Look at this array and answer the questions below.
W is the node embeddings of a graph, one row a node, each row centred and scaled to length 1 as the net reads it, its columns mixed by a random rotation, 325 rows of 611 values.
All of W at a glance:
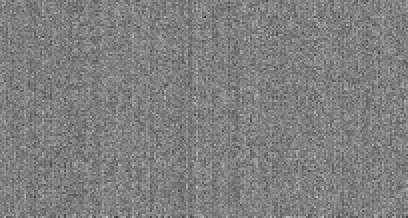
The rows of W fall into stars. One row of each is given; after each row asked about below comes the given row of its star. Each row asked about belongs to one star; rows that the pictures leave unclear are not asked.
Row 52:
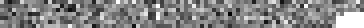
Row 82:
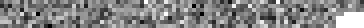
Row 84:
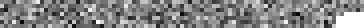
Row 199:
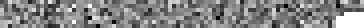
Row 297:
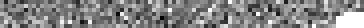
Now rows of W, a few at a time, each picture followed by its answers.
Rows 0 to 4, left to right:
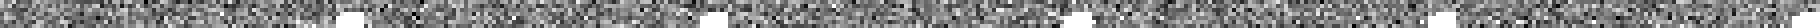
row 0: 297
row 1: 199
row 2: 199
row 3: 52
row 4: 297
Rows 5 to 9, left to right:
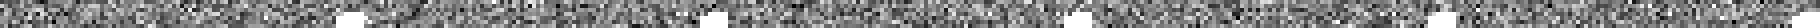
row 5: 84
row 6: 199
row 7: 52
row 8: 199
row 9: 52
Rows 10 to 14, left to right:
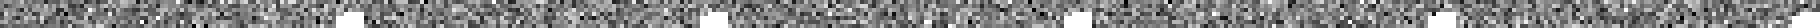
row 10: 84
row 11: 84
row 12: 297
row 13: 84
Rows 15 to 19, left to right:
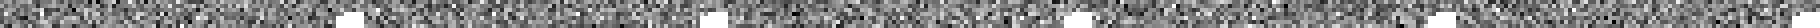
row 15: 84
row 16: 52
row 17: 84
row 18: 82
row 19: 84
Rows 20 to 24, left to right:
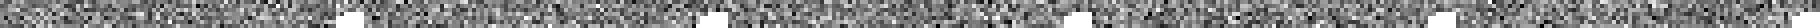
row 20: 52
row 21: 82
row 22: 52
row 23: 84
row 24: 82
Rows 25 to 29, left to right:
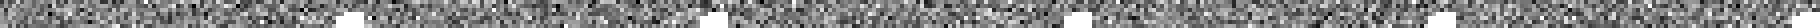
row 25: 82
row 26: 82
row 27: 84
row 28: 82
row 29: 52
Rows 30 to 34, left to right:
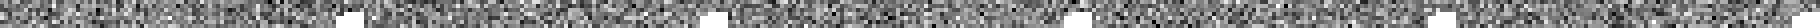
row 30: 82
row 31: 84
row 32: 297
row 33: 82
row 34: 297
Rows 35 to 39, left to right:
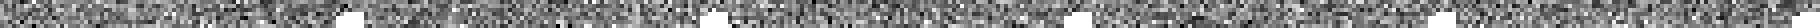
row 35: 82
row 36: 297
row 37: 297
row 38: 297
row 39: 82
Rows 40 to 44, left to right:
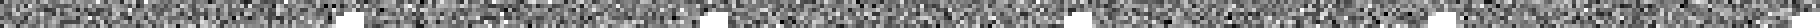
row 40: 82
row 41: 199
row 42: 52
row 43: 297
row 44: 199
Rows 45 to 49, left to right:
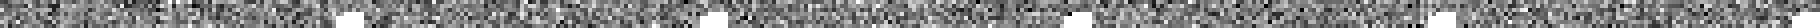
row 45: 199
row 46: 52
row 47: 82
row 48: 52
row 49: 199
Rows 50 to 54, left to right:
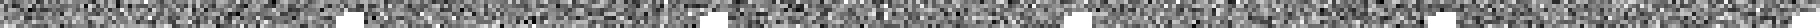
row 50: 82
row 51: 82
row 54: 84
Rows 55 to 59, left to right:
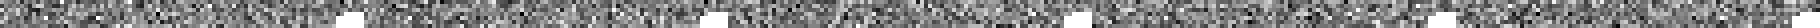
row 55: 82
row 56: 297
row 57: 84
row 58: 84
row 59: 52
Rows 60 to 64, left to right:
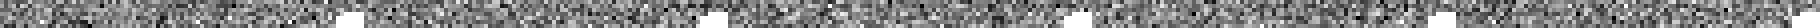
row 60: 297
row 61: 82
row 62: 82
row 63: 82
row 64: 199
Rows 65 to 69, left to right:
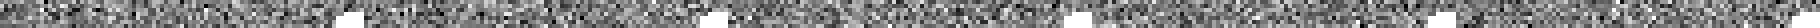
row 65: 84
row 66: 84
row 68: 82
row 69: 84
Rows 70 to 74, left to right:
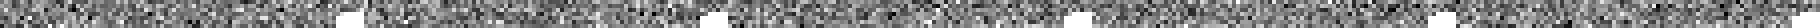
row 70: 52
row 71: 297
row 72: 297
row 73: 82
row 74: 82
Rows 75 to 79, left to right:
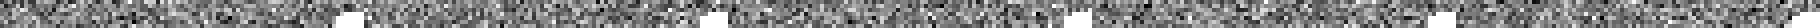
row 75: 199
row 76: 82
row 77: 84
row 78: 199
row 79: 84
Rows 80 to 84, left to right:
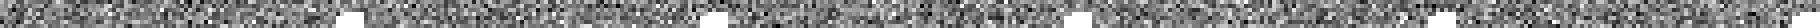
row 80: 297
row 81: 297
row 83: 82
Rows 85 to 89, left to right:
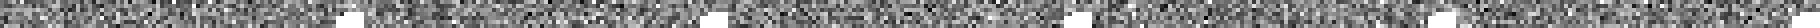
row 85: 52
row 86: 297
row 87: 84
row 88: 52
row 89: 82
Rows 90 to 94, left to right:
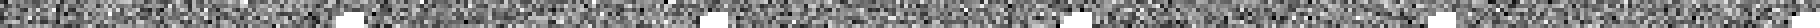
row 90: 84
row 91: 297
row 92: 199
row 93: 84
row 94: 199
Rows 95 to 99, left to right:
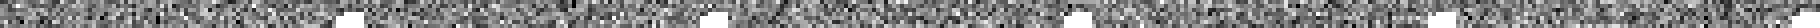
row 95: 199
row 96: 297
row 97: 199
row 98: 52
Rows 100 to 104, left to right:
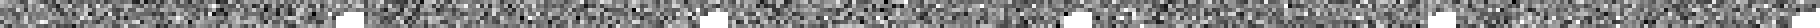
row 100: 297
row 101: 199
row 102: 199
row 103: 52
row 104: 199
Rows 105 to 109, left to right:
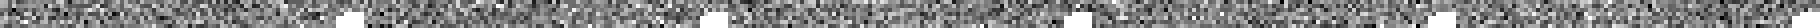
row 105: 297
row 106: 297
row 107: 82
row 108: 84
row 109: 82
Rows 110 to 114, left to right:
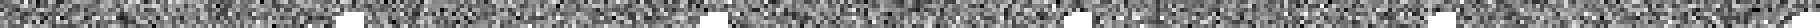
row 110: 199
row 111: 82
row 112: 297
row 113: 52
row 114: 82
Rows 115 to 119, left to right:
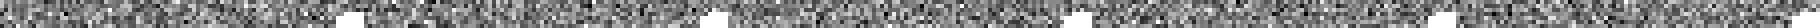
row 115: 84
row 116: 297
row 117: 82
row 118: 297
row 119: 199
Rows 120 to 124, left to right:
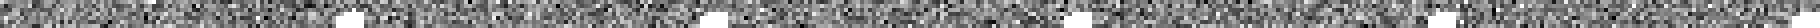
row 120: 82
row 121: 82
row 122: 84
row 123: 199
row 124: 199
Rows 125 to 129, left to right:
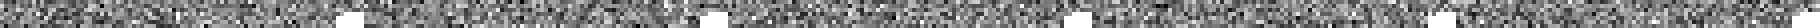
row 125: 297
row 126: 199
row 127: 297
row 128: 52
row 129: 297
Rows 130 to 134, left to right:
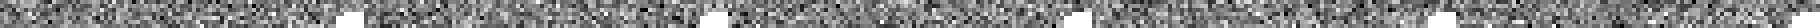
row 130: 297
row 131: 84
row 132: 84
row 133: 82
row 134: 297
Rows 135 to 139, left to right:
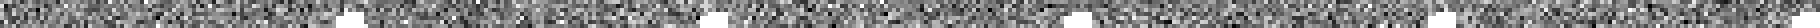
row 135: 82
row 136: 297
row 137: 82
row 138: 52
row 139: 82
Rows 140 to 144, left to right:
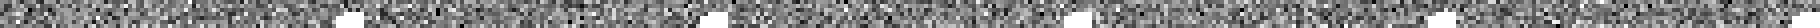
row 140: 82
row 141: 84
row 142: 297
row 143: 82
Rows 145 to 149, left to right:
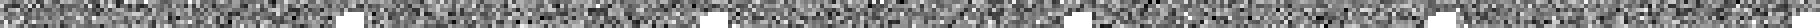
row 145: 82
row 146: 82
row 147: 82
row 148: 199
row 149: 82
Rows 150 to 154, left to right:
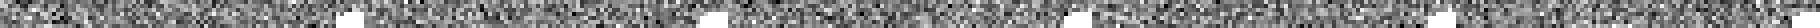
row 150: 52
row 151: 199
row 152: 297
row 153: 52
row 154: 82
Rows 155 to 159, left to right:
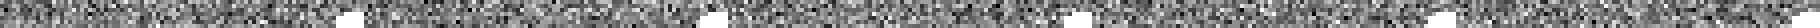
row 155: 82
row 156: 84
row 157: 82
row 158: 199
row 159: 82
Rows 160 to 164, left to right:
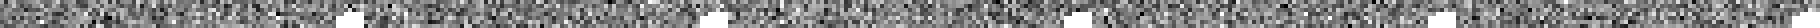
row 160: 297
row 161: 52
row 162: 82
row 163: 82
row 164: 84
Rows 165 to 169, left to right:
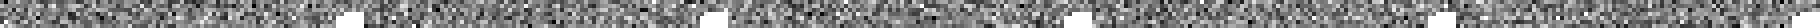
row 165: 297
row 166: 84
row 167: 52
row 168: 84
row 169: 52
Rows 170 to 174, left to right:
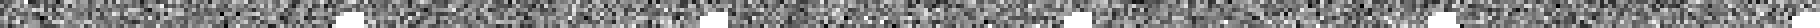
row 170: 199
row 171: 297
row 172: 84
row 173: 297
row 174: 297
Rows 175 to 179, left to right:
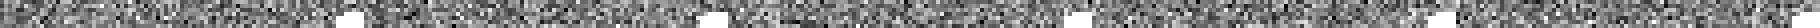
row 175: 199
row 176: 199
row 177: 52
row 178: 82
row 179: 297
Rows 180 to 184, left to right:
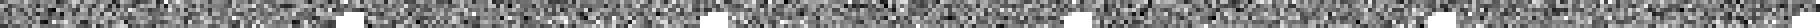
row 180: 199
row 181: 297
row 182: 199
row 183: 199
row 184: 82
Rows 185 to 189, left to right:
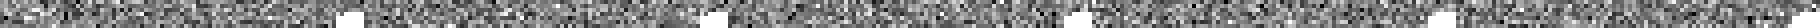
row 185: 52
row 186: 52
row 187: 52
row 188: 297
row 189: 199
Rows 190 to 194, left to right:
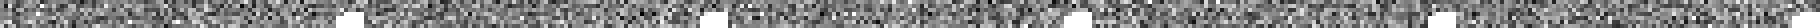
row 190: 297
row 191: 297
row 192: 82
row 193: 297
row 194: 84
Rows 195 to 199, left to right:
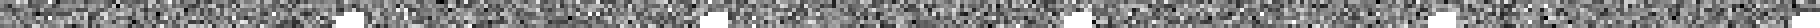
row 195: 199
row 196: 52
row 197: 52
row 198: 297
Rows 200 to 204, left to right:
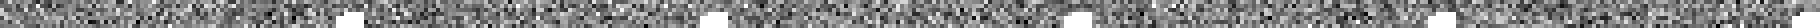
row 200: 82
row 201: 84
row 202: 199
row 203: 82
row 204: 52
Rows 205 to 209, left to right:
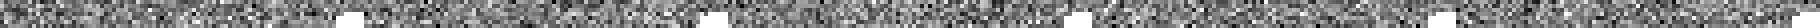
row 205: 297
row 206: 84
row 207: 82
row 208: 52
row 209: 84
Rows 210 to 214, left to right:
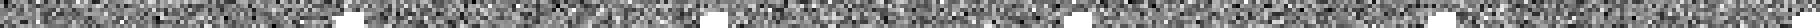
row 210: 199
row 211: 297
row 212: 199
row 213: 82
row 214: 52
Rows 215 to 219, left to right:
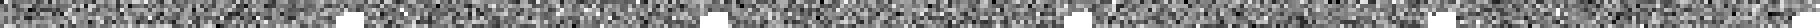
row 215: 82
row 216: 52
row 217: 52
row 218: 52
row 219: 297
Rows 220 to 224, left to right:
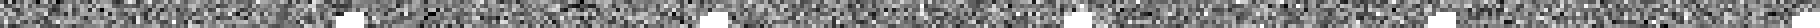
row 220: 199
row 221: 84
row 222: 52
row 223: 82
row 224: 297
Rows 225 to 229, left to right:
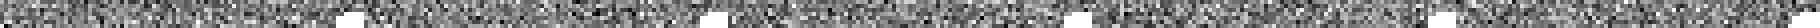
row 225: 297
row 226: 82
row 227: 199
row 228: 84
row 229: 199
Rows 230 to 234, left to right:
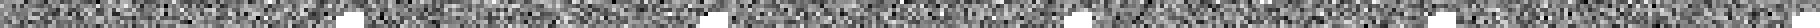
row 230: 84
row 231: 84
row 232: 52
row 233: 199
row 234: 52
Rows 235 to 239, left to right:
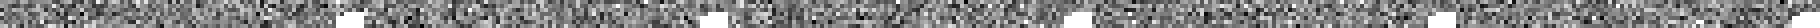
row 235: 52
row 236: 199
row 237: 297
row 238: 297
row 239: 199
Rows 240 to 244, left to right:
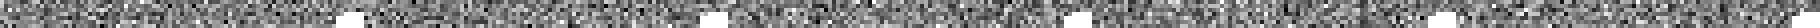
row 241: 297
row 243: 82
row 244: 82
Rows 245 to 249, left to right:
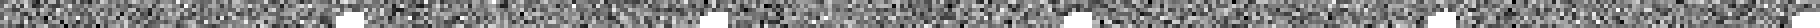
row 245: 199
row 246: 82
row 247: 199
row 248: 199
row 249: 199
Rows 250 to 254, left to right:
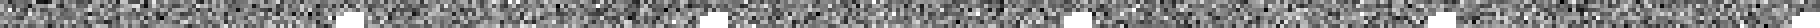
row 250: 297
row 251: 82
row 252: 82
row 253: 84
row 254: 52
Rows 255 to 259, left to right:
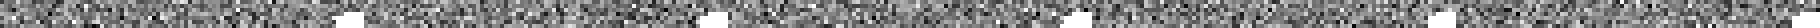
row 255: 199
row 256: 82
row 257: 199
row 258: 52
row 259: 82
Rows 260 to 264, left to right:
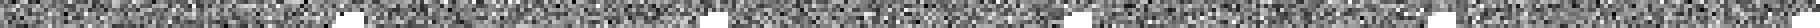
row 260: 52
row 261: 82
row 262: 84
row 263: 199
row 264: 82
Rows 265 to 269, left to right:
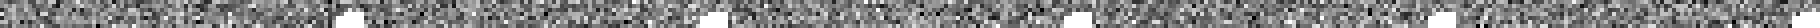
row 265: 199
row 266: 84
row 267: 82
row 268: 297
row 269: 52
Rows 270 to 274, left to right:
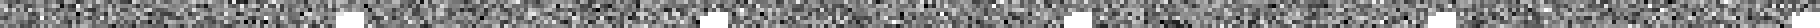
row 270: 52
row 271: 82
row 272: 52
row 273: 84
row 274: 84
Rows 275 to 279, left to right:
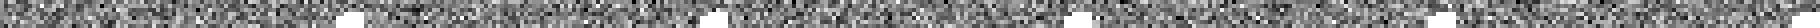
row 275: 297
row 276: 82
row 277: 297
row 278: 199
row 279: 84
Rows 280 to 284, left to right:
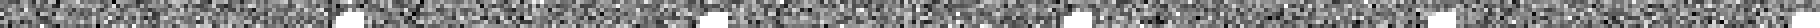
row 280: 199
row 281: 199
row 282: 199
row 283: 52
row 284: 199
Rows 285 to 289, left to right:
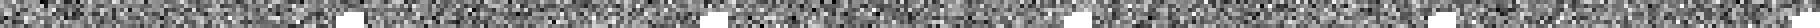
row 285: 297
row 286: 297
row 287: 52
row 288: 297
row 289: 82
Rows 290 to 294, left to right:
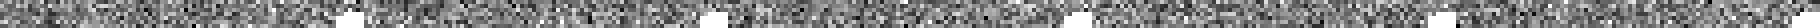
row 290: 199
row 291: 297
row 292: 84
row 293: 52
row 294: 84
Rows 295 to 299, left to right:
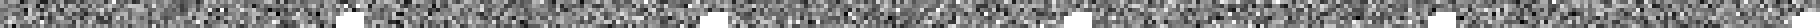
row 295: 297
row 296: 84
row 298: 82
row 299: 52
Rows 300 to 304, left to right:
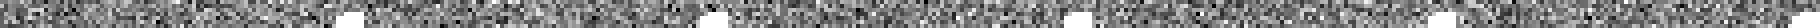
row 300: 84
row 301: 82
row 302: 297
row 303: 297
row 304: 199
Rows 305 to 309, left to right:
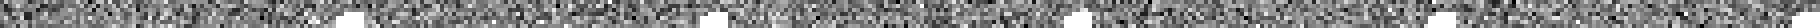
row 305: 82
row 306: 82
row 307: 52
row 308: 199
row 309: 199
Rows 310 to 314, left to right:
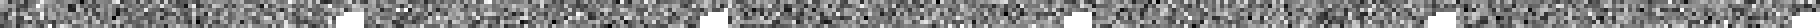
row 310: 52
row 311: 84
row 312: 297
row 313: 82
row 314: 199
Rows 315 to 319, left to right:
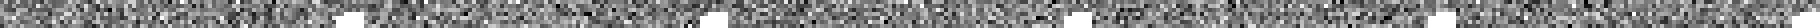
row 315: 82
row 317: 84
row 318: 82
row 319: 52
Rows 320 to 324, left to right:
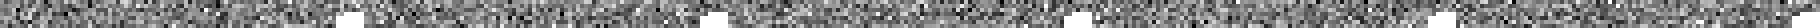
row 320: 84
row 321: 199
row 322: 82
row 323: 82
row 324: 199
